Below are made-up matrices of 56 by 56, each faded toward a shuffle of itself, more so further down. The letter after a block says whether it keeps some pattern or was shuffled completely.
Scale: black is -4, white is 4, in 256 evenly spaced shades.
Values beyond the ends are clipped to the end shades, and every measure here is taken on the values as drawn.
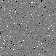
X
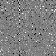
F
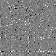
F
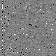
F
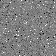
X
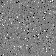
X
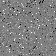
X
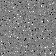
X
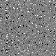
F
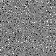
F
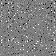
F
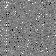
F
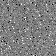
X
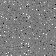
X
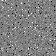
F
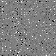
F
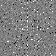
F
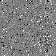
F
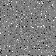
F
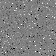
X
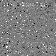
F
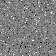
X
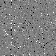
F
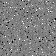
X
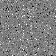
F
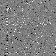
F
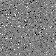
F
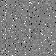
F
